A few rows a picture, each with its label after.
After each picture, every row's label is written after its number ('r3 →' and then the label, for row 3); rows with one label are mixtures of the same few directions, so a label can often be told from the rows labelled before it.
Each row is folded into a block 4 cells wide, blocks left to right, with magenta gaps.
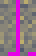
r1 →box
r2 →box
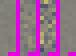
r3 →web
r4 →web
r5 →box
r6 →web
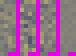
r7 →web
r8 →web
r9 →box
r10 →box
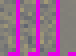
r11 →web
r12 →web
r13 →box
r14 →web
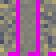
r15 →box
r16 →box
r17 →web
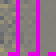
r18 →box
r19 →box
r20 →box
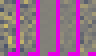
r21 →web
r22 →box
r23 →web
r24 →box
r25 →box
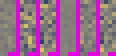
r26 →web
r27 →web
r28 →box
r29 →web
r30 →box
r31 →box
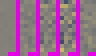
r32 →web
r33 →web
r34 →box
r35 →box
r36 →web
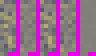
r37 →web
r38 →box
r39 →web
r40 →box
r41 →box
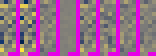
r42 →box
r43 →box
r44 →box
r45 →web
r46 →box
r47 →web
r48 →box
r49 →box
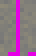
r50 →box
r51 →web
